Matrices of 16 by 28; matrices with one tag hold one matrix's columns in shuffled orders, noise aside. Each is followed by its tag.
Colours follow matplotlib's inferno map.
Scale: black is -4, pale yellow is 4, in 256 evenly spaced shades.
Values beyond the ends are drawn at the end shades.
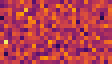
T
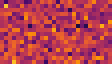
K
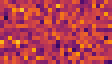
T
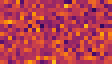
K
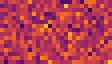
K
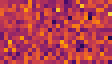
T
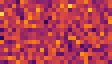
T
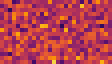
K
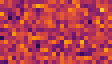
T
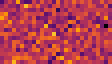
K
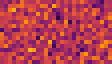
T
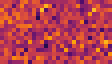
T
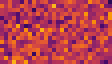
K
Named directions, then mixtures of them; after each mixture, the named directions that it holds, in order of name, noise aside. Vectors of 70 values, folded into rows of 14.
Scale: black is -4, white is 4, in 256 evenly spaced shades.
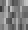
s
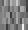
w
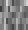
s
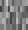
s, w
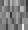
w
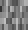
s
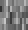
s, w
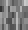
s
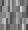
s, w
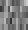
s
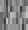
s, w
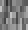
s, w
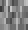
s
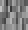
s, w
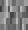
s, w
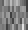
w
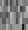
s, w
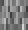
s, w
